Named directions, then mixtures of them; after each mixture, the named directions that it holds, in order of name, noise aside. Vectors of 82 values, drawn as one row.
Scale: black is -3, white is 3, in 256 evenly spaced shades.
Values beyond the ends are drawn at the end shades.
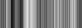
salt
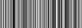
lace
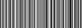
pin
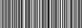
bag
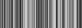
lace, salt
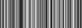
pin, salt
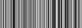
lace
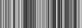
lace, salt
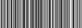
bag, pin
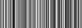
lace, pin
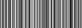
bag, pin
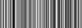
lace, pin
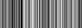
bag, salt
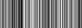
bag, salt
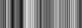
salt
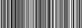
pin, salt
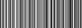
pin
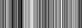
bag, salt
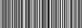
bag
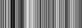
lace, salt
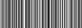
bag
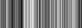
bag, salt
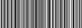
pin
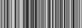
pin, salt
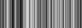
pin, salt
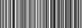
lace, pin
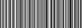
pin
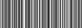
bag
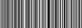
bag, pin
